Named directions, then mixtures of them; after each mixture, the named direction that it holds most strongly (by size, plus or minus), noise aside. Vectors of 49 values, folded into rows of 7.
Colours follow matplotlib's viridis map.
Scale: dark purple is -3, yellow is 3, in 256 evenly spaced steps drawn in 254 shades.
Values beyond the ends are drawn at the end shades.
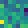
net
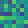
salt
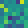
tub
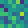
tub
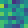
salt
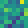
tub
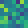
tub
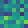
salt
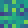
salt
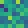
tub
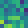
tub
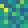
tub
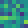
salt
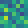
salt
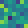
tub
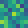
net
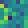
tub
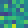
salt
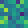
tub
